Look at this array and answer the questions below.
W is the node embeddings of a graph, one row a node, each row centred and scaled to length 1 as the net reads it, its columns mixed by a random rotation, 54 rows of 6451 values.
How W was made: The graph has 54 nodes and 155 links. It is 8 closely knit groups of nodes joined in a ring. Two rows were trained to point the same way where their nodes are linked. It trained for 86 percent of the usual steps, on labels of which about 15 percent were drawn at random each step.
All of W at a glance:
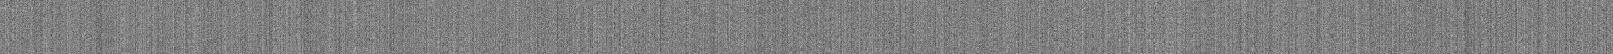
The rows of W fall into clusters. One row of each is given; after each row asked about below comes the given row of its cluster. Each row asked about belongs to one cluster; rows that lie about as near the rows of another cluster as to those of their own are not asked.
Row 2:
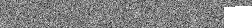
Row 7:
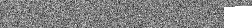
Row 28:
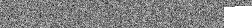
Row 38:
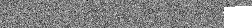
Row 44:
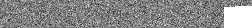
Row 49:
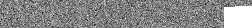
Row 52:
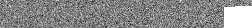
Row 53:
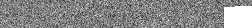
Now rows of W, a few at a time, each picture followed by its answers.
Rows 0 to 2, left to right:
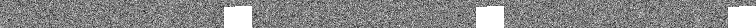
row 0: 44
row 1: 52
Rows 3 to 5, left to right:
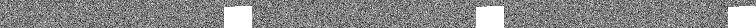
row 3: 52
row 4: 28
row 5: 44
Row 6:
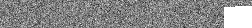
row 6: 44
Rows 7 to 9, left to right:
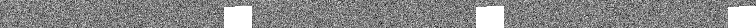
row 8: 7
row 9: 49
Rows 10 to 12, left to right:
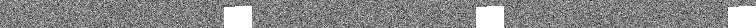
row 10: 49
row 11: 2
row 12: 38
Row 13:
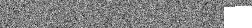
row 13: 49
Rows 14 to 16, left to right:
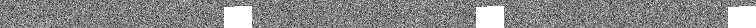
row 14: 28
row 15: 44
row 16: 28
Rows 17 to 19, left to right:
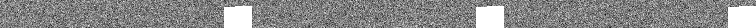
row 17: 7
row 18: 53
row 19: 52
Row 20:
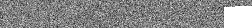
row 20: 53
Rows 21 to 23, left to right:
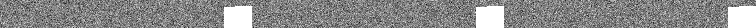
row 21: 44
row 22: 38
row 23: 49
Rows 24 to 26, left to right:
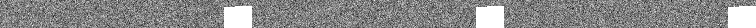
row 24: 7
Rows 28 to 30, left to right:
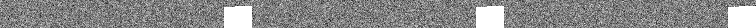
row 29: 53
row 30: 44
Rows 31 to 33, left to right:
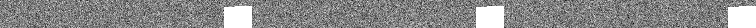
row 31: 38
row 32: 53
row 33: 7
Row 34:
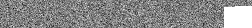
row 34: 49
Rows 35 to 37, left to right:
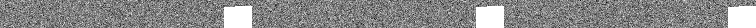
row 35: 49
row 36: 49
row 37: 52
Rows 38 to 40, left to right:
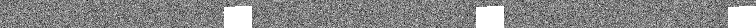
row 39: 44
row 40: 44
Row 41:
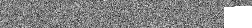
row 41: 53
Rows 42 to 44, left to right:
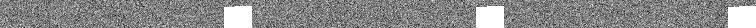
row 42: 53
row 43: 52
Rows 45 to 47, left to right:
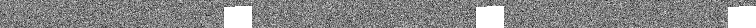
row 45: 52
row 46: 53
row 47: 49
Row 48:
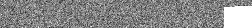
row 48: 28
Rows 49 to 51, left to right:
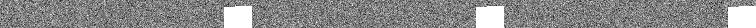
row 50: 28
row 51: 38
